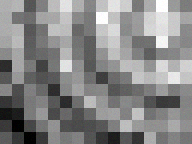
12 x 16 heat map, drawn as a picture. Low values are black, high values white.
Histogram: bell-shaped. Ninth with the lowest average: bottom left. Rings: centred on the top right. Mirror symmetry: none. Slope: up to the top right.
